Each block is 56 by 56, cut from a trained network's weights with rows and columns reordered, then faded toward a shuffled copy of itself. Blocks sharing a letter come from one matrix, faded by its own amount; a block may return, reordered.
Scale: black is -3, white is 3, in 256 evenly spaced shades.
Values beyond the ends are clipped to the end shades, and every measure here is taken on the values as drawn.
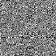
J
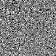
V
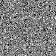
V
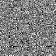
J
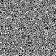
V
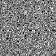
J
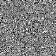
V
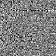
J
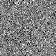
V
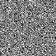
V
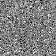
V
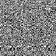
J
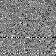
J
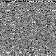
J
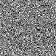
V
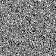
V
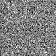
V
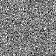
V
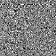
J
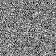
V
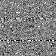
J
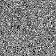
V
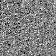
V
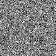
V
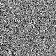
V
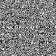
J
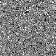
V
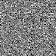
V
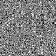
V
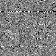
J
